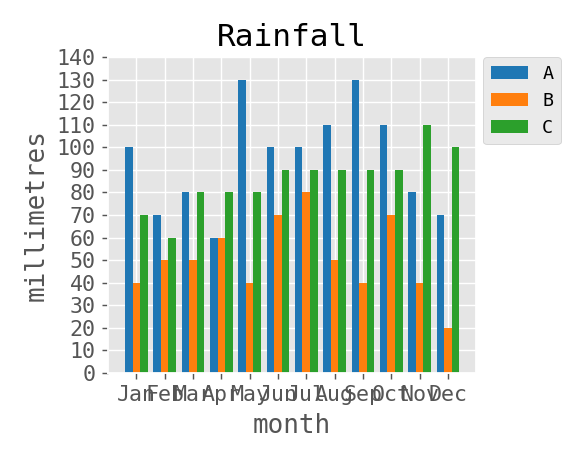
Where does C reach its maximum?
Nov
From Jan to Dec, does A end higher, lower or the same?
lower
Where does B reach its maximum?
Jul
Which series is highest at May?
A
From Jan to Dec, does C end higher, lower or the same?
higher
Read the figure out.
Title: Rainfall
x-axis: month, ticks Jan Feb Mar Apr May Jun Jul Aug Sep Oct Nov Dec
y-axis: millimetres, ticks 0 10 20 30 40 50 60 70 80 90 100 110 120 130 140
Legend: A, B, C
Values:
A: 100 70 80 60 130 100 100 110 130 110 80 70
B: 40 50 50 60 40 70 80 50 40 70 40 20
C: 70 60 80 80 80 90 90 90 90 90 110 100
